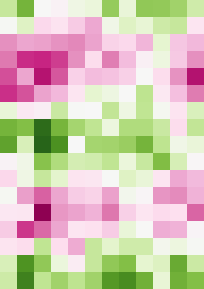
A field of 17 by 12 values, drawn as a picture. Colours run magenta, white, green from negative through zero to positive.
Grain: streaks across. Stripes: horizontal, repeating 2 times. Ninth with the highest average: middle left.
